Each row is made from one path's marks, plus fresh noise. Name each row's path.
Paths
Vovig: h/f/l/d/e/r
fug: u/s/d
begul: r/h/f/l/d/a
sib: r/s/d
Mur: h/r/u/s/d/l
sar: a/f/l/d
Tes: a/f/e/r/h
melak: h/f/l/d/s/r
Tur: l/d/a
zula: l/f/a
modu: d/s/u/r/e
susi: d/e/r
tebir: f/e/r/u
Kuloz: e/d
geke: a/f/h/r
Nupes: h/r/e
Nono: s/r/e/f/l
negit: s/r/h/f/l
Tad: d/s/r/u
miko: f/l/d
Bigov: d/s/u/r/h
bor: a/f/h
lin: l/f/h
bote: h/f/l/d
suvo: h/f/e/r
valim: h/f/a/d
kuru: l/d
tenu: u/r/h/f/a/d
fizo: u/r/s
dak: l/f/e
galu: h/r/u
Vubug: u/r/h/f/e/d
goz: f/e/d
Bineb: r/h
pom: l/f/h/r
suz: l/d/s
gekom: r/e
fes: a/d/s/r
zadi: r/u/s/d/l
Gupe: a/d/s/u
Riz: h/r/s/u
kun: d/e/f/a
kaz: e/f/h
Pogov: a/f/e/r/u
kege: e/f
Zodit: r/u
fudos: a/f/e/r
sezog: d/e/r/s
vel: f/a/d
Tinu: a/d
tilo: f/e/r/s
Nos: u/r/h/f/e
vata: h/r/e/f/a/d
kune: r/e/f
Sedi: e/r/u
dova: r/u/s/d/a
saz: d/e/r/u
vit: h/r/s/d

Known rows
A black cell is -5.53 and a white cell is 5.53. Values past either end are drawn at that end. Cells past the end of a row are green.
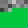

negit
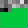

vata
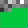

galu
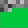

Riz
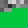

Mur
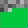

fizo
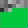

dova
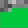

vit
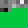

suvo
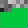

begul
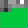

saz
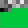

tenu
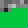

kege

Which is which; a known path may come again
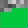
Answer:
zadi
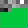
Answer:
Nos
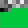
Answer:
tenu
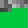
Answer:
valim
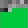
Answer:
tilo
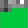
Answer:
saz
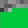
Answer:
fes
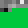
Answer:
kune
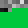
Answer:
Tes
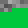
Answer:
Tur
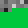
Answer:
kaz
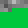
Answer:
kuru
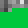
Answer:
modu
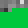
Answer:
gekom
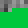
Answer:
sezog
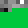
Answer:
tebir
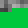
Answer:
vel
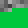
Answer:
Gupe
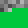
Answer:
fizo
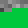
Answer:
zula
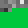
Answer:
Nupes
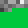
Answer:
Zodit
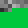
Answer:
bor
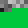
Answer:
begul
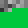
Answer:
dova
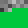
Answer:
negit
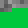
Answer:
Tinu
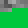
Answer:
fug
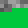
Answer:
sar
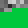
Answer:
Mur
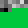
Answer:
vata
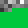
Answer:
galu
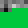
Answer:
kun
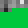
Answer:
susi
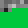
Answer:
kege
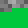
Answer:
lin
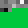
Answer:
suvo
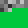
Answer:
Riz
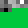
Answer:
Vubug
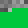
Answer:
Nono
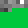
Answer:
Sedi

